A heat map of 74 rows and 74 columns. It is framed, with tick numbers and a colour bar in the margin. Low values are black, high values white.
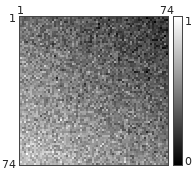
Values rise toward the bottom left. The halves do not mirror each other. The texture is fine-grained noise. The ninth with the highest average is the bottom left. The ninth with the lowest average is the top right. No regular stripes run through it. No single row or column stands out from its neighbours.
